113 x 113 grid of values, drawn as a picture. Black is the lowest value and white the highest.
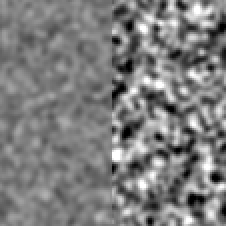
Grain: blotchy. Seam: vertical, 50% of the way across, the left part calmer. Slope: none. Average level on the scale: 50%. Stripes: none. Mirror symmetry: none.
